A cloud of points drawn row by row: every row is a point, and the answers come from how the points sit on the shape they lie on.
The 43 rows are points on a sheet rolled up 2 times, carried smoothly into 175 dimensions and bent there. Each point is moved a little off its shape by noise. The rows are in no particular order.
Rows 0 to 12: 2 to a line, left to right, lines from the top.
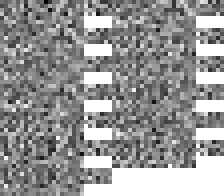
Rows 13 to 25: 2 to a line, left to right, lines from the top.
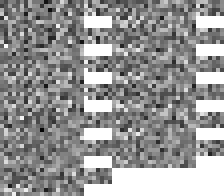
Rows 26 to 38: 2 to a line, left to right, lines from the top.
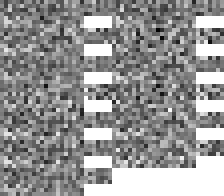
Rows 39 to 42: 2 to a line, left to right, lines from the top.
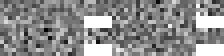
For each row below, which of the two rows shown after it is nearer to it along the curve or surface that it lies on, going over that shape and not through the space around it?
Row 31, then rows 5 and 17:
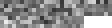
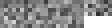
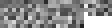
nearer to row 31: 17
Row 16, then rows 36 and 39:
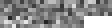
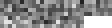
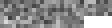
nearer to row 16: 36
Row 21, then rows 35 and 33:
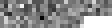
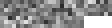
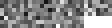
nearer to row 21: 35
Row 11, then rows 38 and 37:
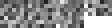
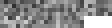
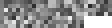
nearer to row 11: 37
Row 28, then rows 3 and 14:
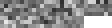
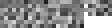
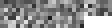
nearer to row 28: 14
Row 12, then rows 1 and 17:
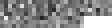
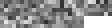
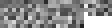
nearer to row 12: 1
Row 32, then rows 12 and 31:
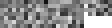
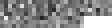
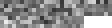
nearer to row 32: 31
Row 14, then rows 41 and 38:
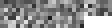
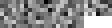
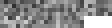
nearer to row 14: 41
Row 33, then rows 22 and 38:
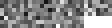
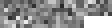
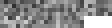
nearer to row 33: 22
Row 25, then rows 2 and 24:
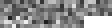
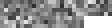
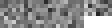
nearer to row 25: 2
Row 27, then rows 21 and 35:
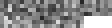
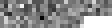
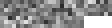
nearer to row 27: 21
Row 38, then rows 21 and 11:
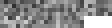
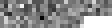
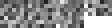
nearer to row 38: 21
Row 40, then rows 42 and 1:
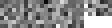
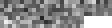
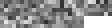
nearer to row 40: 1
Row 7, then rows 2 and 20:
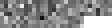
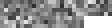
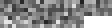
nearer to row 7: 20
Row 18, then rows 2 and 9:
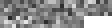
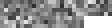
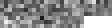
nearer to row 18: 2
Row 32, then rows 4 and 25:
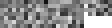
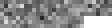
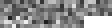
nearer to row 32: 25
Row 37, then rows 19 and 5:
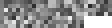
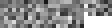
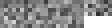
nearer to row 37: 19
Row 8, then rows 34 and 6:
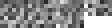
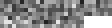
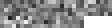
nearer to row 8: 6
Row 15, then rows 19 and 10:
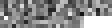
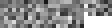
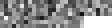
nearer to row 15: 10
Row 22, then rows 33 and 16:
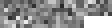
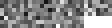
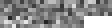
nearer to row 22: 16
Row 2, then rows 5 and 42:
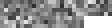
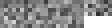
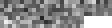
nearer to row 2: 42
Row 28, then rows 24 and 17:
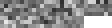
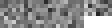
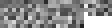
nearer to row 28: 17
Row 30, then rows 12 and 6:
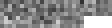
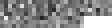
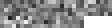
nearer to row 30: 12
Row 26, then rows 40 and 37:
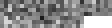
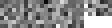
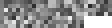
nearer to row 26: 37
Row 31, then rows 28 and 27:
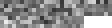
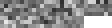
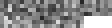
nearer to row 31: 28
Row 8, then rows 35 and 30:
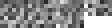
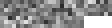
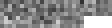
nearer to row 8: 35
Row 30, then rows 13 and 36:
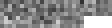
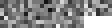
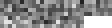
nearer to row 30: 36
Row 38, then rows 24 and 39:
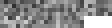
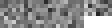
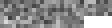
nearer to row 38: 39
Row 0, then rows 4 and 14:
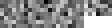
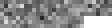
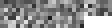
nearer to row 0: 14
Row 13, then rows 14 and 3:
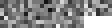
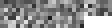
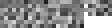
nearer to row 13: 3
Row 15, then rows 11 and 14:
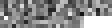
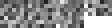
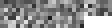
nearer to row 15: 11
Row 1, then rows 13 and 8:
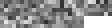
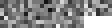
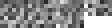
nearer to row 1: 8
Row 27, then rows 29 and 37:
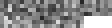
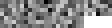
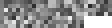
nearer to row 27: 37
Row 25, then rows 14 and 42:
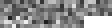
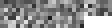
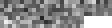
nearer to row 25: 42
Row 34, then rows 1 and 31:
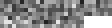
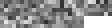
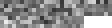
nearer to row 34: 31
